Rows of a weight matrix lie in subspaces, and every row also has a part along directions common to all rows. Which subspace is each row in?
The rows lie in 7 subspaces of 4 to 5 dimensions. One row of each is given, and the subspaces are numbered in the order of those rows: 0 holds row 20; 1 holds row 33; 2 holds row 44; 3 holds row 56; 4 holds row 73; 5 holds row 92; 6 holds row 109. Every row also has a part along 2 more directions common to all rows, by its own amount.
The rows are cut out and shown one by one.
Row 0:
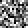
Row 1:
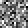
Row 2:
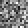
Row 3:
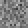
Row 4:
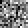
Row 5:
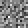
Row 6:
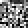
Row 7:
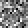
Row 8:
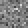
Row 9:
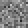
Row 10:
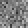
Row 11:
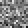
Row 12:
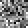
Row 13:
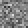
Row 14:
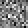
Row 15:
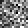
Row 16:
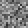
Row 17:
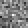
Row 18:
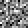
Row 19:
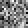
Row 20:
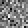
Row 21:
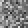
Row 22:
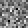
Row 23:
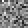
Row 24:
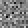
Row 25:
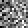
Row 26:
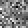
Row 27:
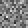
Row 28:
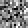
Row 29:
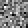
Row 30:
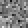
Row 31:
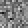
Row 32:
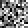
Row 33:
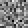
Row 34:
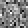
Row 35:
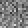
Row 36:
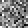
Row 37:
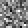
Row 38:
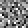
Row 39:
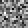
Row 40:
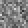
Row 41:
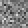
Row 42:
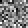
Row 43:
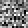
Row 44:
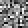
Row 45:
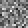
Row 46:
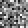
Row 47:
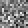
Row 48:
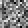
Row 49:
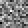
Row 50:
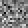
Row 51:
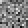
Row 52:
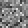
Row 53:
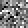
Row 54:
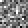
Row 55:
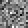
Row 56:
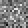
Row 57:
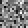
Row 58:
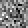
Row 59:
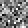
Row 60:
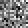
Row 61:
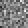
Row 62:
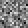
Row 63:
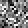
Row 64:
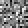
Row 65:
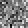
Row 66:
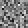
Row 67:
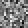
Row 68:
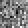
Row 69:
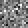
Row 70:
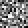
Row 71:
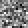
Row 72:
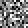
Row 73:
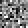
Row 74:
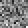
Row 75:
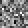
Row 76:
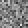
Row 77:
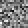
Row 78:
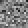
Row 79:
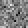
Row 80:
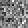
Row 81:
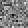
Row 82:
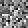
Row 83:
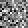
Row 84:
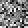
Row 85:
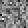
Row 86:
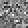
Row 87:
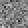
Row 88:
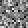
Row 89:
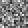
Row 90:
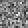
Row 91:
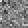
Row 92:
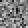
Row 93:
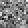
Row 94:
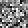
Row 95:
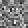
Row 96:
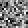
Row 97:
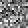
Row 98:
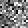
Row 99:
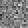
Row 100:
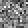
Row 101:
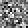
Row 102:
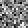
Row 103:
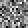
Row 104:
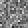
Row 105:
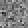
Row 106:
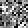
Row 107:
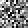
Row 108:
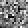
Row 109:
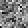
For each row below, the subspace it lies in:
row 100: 2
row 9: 2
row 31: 6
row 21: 2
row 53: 3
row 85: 0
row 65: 4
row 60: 5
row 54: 5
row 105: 6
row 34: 0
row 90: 3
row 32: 1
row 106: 6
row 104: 4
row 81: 4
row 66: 2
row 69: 3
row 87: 4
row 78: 3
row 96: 3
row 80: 6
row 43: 1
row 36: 5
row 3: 3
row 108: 0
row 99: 3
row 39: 5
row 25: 5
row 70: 0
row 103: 6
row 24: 5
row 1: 0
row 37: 1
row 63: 3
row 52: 2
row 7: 2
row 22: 6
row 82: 6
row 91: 5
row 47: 2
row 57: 2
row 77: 1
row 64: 2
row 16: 6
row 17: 4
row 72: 5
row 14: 0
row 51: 3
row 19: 6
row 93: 0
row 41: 1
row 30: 4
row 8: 3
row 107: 0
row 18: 4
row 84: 0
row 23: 5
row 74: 1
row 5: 2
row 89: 2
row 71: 1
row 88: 3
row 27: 5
